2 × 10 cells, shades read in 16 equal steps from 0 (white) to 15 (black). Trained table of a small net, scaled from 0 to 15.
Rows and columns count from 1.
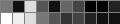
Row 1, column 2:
14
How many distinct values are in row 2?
9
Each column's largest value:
8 14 2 10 14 12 11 15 15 14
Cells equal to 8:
2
